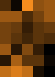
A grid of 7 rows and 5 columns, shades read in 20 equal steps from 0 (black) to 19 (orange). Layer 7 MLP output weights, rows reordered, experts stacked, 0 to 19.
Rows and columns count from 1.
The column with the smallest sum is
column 5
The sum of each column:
66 61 66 47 39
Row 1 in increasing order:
1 6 11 12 19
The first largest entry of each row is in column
3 1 1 1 1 2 2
